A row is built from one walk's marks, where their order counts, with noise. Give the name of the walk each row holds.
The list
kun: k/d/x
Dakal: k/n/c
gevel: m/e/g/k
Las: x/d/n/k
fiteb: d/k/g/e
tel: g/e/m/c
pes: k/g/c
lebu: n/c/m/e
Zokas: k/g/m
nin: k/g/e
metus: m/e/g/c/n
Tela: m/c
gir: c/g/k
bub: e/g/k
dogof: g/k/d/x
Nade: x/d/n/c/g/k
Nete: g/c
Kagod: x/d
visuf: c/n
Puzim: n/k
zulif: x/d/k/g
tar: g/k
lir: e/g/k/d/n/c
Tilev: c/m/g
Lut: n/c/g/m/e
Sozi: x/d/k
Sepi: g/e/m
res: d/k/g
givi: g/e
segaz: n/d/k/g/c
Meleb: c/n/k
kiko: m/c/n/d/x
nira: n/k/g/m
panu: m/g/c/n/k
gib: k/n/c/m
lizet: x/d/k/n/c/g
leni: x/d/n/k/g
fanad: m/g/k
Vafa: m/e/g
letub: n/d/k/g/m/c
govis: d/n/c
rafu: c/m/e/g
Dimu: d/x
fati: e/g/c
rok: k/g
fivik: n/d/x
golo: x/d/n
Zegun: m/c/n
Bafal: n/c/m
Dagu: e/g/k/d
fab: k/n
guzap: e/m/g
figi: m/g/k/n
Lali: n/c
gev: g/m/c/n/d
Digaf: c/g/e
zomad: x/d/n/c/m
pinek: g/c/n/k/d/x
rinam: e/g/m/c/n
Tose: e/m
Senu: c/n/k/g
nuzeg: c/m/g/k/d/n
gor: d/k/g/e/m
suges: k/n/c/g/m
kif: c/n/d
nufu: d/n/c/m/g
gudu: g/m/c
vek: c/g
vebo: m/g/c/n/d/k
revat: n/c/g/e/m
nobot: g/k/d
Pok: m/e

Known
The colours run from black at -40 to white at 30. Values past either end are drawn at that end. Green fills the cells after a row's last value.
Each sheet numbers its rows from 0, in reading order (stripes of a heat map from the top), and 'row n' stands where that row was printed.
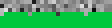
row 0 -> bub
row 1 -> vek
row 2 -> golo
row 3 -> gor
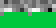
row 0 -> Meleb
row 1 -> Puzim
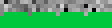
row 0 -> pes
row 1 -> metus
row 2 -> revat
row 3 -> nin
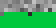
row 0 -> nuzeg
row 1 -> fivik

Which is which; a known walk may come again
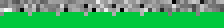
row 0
Puzim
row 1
suges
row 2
revat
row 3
givi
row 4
nin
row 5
bub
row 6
Nete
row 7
pes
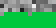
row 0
zulif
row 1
gudu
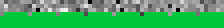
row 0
letub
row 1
Digaf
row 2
Meleb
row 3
Lali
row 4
vek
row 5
kiko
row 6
fiteb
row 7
rinam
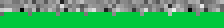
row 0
Las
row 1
metus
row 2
fati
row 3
vebo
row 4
Nade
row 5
figi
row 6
tar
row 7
tel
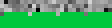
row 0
Dakal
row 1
guzap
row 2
nira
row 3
Dagu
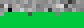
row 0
Lut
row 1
pinek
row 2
Bafal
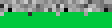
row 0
Vafa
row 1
fivik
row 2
rafu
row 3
gir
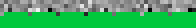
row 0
nufu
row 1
Sozi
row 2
golo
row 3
Dimu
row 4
nuzeg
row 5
Tilev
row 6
nobot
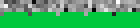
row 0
Tela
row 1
visuf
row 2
gor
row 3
Pok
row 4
Kagod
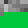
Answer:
segaz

